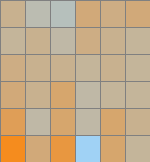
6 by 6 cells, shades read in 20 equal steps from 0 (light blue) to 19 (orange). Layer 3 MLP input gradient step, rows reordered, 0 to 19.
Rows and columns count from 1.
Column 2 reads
6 9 9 9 7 11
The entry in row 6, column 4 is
0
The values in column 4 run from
0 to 11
